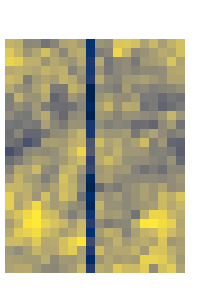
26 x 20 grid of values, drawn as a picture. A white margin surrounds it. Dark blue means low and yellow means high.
The values are skewed, with a long tail toward low values. Streaks run downward. Column 10 stands out from the rest.
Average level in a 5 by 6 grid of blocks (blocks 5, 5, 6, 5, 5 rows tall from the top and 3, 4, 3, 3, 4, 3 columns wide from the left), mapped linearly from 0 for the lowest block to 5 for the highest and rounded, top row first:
431334 / 220222 / 132421 / 550235 / 442445
